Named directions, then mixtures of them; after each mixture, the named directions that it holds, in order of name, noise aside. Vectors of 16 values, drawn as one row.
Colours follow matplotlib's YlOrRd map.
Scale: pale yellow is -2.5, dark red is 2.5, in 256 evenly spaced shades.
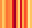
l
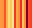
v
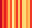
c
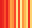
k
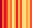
c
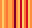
l, v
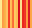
c, l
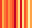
c, l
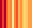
c, k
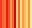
k, l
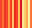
c, l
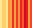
c, k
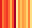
k, l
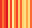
c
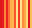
k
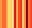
v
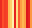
k, v
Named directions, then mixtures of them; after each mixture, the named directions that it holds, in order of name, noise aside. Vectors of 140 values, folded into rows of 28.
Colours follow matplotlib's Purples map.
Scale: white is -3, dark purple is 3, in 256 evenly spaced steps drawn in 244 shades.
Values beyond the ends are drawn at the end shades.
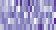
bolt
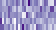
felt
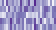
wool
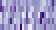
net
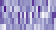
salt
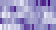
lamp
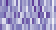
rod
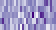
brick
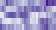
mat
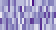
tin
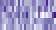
bolt, mat, salt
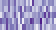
tin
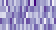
wool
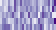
bolt, rod, salt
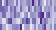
net, rod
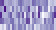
salt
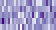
brick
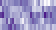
lamp, mat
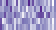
felt, rod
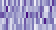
wool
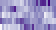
lamp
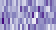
brick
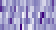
net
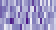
net, rod, salt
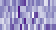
brick
